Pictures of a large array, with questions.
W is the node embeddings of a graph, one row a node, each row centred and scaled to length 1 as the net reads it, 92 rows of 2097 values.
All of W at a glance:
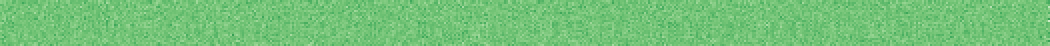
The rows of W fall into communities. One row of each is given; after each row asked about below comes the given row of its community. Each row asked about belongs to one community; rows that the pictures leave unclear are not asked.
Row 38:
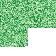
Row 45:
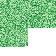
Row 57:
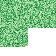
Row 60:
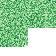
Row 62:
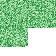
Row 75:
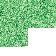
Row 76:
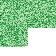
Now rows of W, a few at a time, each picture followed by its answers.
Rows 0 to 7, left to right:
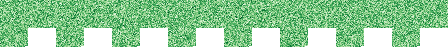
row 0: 38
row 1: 60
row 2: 62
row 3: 75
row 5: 60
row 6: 38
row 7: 38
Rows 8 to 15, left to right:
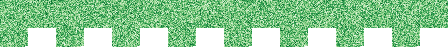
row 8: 38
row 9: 76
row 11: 76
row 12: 45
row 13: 60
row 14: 45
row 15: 45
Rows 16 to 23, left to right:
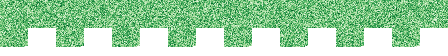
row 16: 45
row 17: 75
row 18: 76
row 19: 60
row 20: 57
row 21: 62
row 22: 45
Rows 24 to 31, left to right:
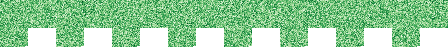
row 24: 75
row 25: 62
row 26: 62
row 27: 45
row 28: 60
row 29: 45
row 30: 75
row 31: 38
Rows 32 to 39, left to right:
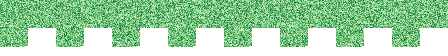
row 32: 57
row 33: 57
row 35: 57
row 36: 75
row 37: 57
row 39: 38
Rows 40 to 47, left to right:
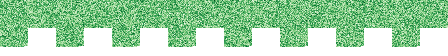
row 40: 57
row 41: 76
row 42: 76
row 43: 60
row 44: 62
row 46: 62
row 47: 45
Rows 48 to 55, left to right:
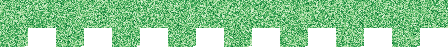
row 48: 76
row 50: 60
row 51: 62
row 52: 76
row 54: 45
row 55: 62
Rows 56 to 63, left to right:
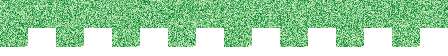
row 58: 75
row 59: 57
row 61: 45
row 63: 57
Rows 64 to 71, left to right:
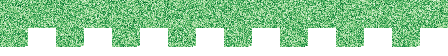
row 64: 38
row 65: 57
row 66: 62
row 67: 38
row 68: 57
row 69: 62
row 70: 57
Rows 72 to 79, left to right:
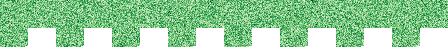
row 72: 62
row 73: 62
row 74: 57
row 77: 75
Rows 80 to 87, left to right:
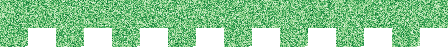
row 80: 62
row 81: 38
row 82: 38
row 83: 57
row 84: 45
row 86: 45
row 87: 76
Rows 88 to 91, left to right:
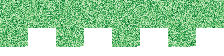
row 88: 45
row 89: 57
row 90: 45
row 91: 76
